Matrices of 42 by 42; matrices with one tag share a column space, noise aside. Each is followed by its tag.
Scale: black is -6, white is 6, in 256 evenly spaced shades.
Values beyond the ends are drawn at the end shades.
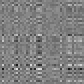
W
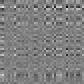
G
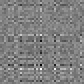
W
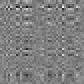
G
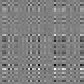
W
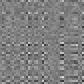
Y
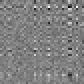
G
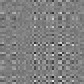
Y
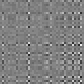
Y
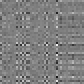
Y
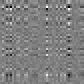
G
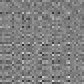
Y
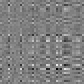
W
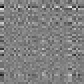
G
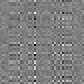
Y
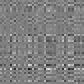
W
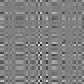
Y
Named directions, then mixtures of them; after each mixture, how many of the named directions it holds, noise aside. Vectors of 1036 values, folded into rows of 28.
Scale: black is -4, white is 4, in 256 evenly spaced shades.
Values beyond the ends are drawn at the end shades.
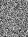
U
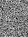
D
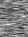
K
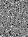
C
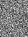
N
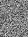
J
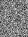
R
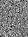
two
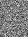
two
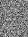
three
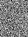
two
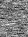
two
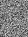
one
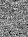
three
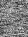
three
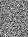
two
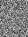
one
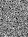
one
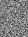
two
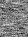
two
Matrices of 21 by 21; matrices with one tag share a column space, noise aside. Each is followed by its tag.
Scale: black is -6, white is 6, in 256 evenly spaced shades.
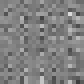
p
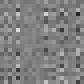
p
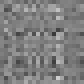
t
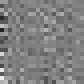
p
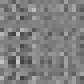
t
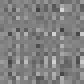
t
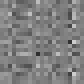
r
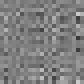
p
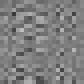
p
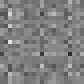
r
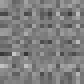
r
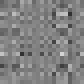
r
